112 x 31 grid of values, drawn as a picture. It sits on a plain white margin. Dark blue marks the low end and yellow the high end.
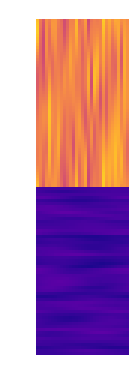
It is made of 2 by 1 panels. Panel 1,1: high, streaked downward. Panel 2,1: very low, streaked across, faint in contrast.
